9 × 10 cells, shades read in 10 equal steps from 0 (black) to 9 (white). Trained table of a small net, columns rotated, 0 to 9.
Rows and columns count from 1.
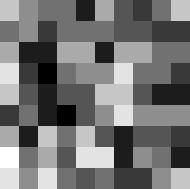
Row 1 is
7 5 4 4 1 6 3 2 4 7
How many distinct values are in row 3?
3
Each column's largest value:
9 5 8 6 8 8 8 6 5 7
